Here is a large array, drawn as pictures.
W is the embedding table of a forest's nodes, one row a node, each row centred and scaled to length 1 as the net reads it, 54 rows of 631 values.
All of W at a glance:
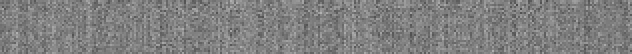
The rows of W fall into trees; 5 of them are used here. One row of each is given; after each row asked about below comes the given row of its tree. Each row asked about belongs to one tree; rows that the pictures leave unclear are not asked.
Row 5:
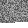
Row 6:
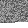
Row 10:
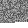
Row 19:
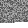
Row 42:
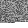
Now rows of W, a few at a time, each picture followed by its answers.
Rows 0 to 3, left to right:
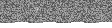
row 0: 6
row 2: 6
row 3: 6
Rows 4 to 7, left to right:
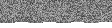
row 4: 19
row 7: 6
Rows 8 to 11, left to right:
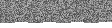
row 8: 42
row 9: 42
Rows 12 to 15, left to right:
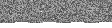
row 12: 19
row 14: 10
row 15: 6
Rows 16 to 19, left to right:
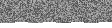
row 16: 10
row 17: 10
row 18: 5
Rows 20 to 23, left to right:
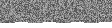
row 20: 5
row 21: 10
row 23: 19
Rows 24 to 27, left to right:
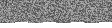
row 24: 6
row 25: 10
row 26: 10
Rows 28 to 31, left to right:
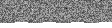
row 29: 19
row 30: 19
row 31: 6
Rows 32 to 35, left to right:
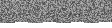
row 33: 10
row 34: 10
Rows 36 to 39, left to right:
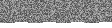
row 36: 10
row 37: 42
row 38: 42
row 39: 5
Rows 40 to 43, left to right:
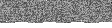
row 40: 6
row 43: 6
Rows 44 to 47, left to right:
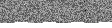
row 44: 10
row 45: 10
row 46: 6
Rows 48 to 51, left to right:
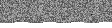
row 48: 19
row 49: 5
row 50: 6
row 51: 5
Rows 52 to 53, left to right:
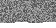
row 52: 10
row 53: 6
